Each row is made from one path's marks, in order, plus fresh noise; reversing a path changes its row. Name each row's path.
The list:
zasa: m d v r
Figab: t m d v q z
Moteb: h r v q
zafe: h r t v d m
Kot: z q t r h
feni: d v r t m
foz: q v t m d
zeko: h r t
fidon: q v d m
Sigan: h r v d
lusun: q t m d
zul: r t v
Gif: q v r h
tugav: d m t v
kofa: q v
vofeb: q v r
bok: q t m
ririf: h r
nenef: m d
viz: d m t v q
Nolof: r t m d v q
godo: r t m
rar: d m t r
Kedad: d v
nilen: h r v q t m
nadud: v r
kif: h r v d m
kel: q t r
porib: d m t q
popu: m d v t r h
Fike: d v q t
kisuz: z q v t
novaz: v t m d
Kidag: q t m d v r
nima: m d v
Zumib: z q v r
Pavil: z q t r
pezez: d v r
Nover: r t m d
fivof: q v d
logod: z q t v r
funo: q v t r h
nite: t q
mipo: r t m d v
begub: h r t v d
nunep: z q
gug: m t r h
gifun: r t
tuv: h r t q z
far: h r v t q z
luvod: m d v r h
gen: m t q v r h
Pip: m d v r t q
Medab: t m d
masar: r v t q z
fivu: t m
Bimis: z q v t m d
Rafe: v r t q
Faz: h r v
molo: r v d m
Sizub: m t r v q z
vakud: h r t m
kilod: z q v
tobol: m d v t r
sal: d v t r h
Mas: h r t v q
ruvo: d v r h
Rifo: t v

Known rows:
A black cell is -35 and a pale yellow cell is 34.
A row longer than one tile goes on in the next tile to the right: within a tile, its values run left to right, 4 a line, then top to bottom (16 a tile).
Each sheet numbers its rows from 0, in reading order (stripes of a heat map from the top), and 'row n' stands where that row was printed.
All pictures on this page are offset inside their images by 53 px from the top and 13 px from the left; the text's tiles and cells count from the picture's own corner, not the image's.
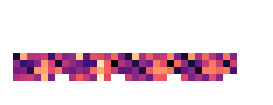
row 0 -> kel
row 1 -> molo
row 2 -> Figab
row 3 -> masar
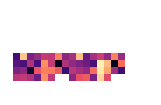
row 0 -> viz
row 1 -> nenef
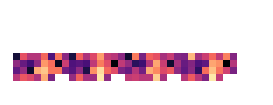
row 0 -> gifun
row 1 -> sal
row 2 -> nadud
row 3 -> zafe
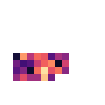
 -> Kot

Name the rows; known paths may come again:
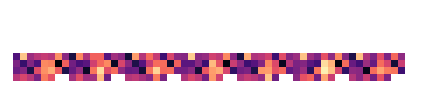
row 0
Bimis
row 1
Kot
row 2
tuv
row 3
foz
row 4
kel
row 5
Medab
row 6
nite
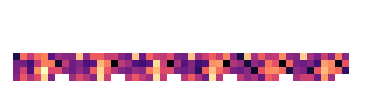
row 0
ririf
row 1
kif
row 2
zasa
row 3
zafe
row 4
Figab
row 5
porib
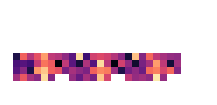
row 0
sal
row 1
fivof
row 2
vofeb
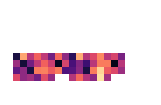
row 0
masar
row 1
popu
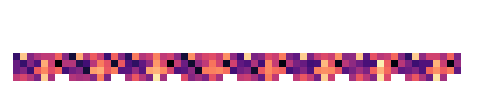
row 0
Nolof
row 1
Pavil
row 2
begub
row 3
kisuz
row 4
viz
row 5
mipo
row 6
molo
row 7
Kidag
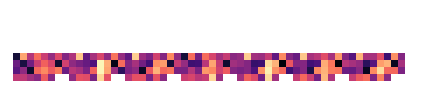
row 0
far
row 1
nenef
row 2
bok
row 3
nadud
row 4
Nover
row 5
feni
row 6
godo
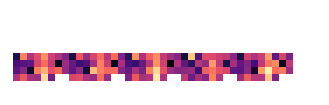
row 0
funo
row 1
zul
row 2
ruvo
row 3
kofa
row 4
zeko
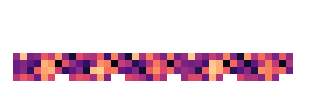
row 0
novaz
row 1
gifun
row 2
Sizub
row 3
lusun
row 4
logod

